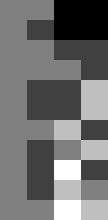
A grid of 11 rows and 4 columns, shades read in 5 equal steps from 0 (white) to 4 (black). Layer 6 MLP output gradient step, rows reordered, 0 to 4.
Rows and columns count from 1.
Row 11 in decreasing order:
2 2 1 0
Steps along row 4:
same same up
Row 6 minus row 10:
0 0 2 -1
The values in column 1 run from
2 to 2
